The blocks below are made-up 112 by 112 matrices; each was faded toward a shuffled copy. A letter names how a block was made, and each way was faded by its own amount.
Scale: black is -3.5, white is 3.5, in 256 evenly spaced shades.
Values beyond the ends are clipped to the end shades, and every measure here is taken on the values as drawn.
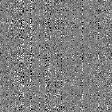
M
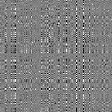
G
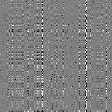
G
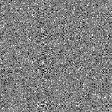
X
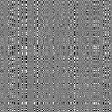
G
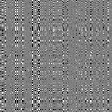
G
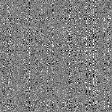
M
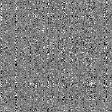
M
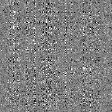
M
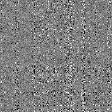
M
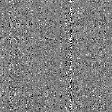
M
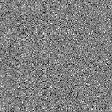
X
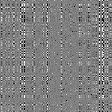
G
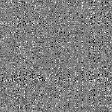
M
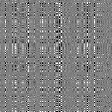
G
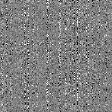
M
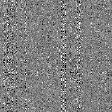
M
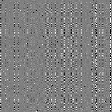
G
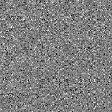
X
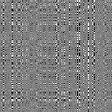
G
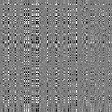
G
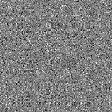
X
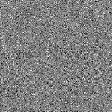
X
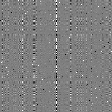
G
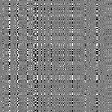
G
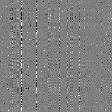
G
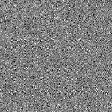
X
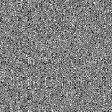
X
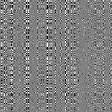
G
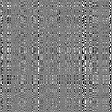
G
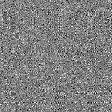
X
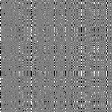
G
